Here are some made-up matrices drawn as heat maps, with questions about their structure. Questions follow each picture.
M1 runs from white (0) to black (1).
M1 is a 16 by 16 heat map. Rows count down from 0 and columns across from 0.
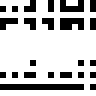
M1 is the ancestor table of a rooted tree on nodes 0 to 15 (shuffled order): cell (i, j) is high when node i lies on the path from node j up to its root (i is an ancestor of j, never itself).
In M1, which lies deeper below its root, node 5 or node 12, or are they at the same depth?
node 5
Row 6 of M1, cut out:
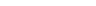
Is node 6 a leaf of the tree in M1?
yes
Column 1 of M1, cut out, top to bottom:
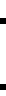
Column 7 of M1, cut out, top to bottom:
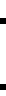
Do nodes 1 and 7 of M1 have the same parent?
yes
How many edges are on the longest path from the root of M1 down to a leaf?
7
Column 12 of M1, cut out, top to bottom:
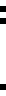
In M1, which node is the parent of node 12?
1
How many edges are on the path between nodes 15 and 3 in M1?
6
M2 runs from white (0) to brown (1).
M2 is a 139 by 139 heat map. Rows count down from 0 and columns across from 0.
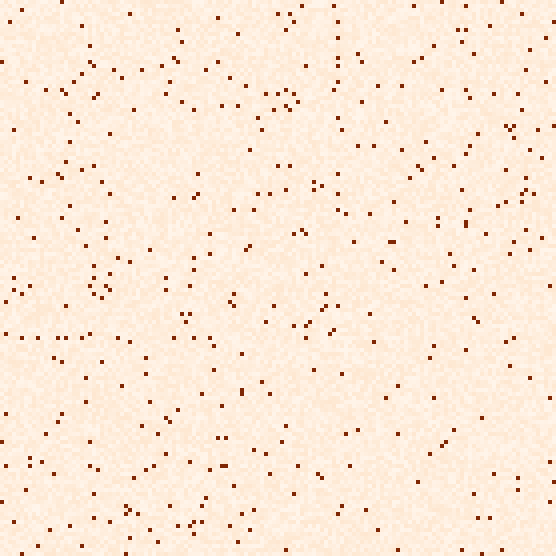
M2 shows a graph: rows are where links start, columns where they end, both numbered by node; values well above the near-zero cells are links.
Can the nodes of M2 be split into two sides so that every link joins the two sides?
no
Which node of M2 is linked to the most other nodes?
node 84
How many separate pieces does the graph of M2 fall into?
3
